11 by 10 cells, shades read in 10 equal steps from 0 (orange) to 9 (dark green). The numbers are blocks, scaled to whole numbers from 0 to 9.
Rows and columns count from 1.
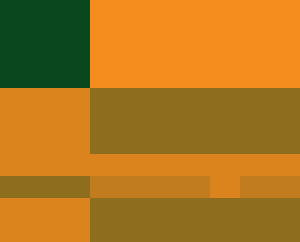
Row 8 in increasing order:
1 1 1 1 1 1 1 1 1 1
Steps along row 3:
same same down same same same same same same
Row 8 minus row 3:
-8 -8 -8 1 1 1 1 1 1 1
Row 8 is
1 1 1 1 1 1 1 1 1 1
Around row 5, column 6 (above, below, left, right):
0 4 4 4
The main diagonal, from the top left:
9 9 9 0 4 4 4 1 2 4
